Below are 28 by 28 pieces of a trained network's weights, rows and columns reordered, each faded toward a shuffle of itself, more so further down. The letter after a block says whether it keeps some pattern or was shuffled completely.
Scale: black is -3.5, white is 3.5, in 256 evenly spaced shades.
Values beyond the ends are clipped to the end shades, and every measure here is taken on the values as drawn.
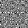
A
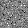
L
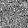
L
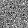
L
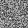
L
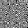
A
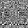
A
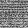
A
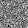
L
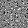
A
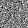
L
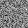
L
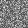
L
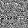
A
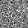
L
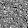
A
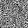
L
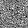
L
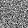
L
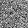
L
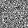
L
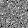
L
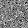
L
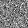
L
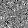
L
